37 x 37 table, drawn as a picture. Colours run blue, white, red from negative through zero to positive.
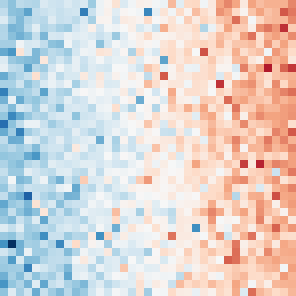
No regular stripes run through it. Values rise toward the right. No row or column stands out. The grain is fine, like static.
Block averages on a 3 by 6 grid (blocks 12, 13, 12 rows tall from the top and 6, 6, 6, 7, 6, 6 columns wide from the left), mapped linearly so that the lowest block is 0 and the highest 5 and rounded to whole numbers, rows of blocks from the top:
0 1 2 3 4 5
0 1 2 3 4 5
0 1 2 3 4 5
